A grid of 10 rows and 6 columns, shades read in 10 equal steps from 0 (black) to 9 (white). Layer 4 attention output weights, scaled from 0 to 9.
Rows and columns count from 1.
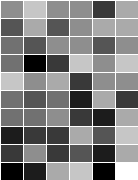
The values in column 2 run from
0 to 7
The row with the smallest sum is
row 9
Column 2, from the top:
7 6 3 0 5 3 4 2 5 1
